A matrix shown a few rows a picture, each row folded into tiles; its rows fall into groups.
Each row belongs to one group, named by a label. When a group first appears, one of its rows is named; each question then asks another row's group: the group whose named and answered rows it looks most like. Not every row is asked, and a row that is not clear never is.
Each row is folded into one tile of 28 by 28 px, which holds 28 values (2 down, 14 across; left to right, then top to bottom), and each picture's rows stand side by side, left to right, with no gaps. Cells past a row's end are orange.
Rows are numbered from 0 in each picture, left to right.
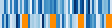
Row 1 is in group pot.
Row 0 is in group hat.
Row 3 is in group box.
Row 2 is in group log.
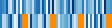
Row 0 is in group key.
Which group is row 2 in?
pot
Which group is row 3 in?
hat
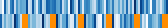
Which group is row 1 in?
pot
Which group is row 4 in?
key
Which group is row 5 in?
key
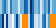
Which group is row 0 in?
hat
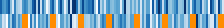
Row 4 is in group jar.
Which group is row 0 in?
key
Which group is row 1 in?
hat
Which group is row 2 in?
pot
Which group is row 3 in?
key
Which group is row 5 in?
log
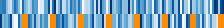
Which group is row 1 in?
log
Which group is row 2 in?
box
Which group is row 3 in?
log
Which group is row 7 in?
log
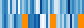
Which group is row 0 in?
hat
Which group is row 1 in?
box
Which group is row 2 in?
pot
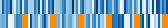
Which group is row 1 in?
hat
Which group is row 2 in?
log
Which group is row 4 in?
box
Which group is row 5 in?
log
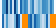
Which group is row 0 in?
hat
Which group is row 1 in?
box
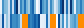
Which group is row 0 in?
hat
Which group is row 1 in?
box
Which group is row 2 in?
hat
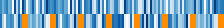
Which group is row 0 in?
key
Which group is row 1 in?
pot
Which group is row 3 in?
key
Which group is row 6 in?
log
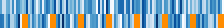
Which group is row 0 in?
log
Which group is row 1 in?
pot
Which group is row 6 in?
jar
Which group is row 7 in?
box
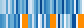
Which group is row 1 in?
log
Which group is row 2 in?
hat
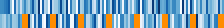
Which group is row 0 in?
key
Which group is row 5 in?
pot
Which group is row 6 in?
key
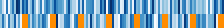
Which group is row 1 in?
pot
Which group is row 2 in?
jar
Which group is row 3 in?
log
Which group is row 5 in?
jar
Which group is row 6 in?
hat
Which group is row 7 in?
log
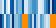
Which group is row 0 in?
jar
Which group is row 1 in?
log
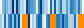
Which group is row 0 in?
pot
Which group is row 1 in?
jar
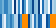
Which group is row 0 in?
key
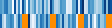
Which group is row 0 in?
key
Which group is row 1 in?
key
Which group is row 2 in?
log
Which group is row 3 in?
log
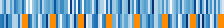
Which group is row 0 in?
box
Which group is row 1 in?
log
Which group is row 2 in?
key
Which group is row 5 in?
jar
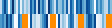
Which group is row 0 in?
jar
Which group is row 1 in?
hat
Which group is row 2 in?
hat
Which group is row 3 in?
box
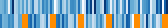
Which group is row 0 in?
jar
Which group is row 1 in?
box
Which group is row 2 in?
box
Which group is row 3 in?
hat
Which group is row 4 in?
pot
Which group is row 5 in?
log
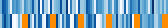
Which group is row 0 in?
box
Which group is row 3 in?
box
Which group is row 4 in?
pot
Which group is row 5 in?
jar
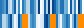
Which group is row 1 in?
hat
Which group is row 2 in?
key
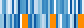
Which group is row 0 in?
pot
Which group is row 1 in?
box
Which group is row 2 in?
key
